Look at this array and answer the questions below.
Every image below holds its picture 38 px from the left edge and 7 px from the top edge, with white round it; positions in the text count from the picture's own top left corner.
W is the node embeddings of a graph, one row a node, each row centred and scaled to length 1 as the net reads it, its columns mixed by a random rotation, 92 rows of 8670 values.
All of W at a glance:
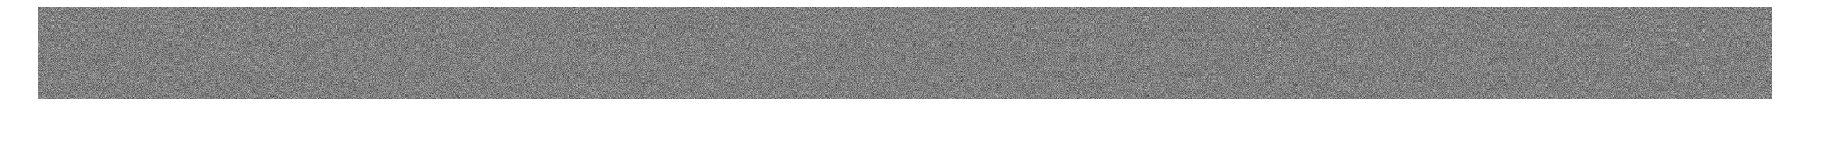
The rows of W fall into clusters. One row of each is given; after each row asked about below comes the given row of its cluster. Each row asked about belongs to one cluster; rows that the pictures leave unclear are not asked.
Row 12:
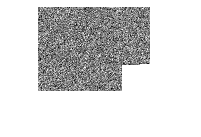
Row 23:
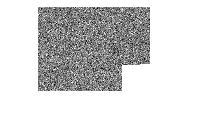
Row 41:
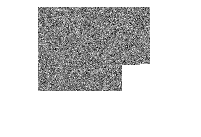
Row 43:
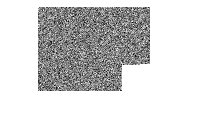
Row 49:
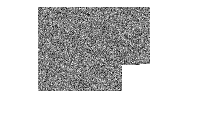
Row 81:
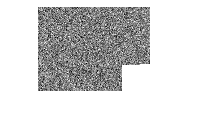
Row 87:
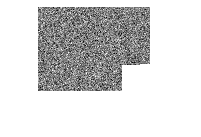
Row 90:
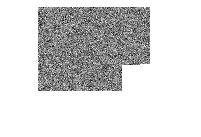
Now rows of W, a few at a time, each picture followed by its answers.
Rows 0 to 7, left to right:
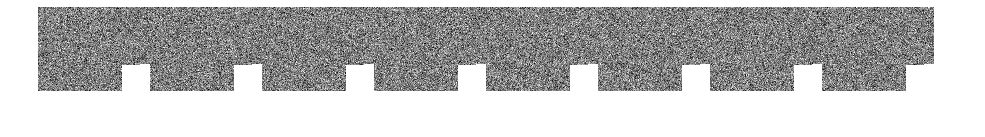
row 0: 87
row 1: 87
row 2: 49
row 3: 41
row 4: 81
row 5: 81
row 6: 23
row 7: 90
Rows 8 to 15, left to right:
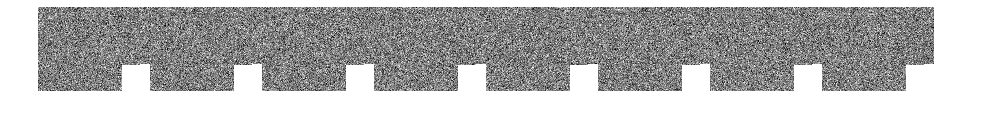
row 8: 43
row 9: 41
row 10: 41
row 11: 49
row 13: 41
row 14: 23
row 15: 23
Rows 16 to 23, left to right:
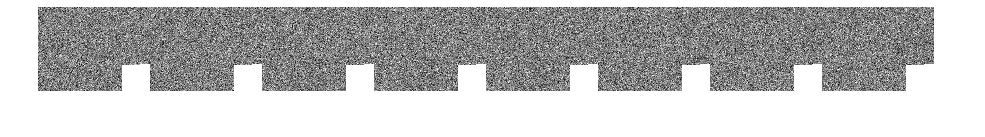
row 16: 81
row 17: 43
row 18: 41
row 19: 41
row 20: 41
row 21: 87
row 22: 23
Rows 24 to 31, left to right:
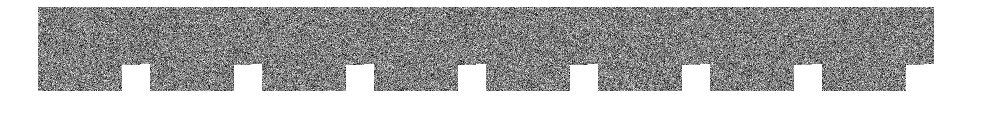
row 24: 23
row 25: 49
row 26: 90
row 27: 43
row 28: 49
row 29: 81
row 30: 81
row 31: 43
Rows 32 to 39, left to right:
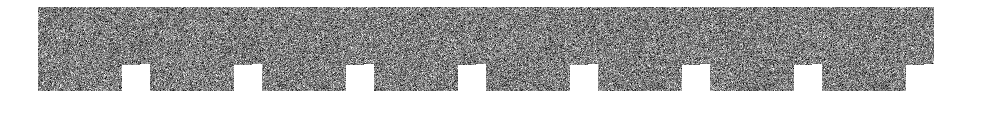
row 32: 23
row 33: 23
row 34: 12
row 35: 87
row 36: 12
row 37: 12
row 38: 41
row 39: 12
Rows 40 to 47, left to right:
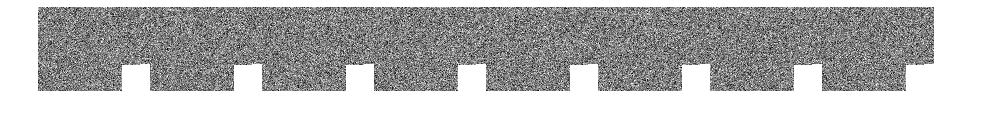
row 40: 43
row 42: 49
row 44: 87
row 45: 90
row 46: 12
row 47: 43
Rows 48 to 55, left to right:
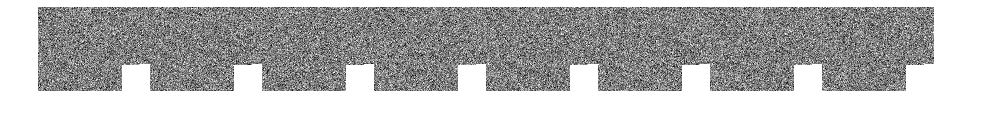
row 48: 81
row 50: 12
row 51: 81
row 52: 81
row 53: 49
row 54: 81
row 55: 41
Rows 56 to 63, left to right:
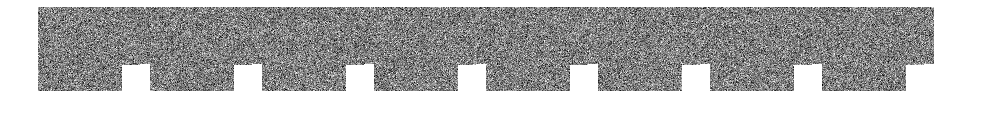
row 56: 90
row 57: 41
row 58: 23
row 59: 43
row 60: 49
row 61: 43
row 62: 49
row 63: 81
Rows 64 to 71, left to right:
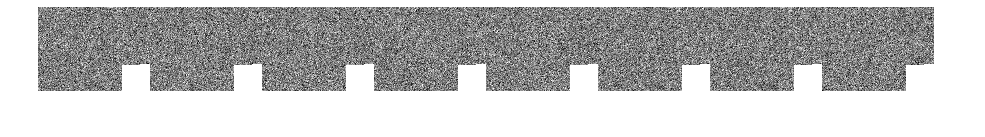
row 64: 12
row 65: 23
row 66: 23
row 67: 41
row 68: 23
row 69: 12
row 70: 12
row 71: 87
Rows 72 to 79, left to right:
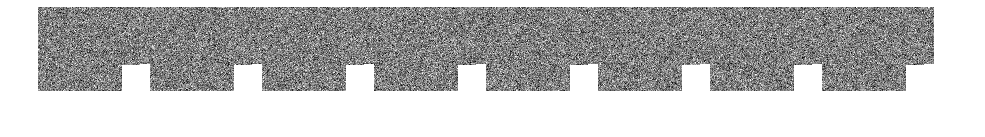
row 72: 49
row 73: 12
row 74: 12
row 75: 87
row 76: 90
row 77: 81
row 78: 81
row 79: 90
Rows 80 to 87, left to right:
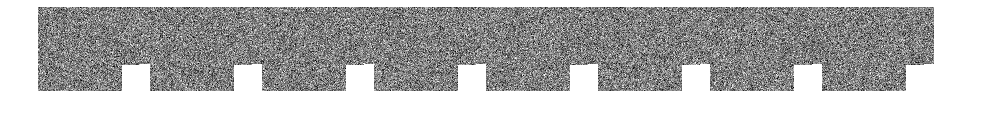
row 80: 49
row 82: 41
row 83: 49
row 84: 23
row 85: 81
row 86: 23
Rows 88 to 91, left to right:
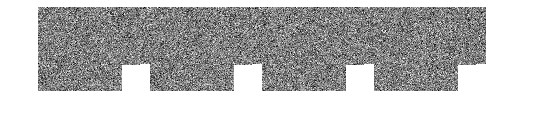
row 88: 43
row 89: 43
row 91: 23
